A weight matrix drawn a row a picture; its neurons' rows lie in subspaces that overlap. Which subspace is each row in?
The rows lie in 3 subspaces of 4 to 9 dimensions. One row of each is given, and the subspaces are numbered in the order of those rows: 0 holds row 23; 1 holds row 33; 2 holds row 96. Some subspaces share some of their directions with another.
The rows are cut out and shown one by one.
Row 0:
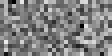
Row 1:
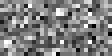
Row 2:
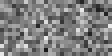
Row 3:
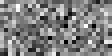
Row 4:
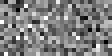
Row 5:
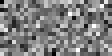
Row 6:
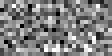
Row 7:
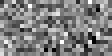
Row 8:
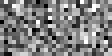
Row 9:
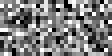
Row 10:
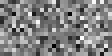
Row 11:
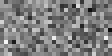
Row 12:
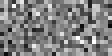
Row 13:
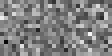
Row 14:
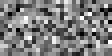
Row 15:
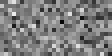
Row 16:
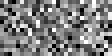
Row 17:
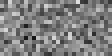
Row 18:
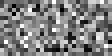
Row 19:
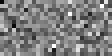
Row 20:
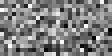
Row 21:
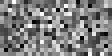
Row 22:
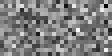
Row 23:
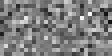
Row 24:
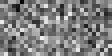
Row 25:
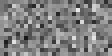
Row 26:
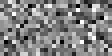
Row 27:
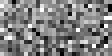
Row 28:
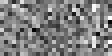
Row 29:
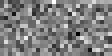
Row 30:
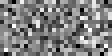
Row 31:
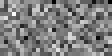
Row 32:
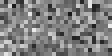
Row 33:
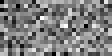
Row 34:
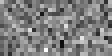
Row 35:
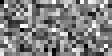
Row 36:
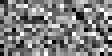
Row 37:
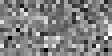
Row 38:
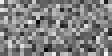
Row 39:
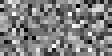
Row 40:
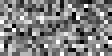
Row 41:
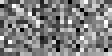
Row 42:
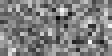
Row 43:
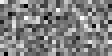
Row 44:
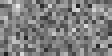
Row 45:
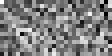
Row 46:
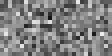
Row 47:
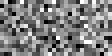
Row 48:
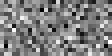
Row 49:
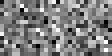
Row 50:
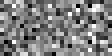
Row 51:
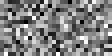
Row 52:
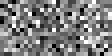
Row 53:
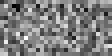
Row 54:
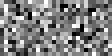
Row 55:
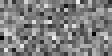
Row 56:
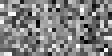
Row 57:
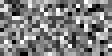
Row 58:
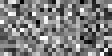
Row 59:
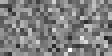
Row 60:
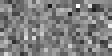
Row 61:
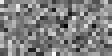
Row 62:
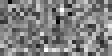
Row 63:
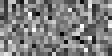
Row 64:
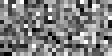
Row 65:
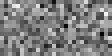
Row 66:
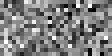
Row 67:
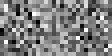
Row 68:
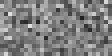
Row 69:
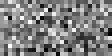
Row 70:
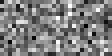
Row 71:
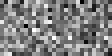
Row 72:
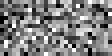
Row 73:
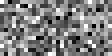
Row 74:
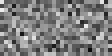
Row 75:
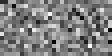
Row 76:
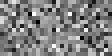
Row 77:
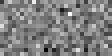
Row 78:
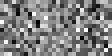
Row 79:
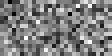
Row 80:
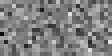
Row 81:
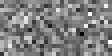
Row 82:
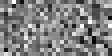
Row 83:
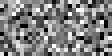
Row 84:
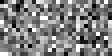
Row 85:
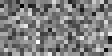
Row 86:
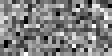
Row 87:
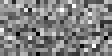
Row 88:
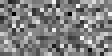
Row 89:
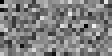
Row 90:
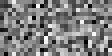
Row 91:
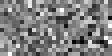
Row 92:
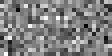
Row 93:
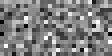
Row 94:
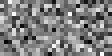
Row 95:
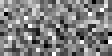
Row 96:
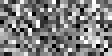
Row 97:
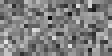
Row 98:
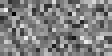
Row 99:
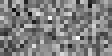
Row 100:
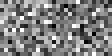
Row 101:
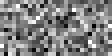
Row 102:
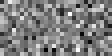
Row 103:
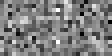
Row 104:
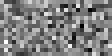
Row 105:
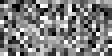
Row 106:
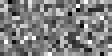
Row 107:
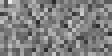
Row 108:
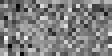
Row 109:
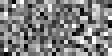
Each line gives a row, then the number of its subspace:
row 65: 0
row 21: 2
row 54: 2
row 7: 1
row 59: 1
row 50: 2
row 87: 0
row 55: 2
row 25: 0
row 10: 2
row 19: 1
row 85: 0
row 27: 0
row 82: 2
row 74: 1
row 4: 0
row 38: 1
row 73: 0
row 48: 0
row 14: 0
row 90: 0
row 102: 1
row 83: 0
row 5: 1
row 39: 1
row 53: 1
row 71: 2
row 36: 0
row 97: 2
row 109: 2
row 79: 1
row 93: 0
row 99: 2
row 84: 1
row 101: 0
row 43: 0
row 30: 2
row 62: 1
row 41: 0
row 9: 0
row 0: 2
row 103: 0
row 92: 0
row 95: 0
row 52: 2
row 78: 2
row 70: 0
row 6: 1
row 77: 1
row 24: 1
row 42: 1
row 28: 0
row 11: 2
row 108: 1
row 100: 2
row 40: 0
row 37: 0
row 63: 2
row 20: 1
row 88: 2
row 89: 1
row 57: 2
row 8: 2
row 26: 0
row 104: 2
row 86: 0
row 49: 0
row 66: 2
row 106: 2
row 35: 1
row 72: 0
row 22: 0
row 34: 1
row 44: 1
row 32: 2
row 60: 1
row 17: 2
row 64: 2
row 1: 0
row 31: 1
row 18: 1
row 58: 1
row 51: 0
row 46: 2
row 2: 0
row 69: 1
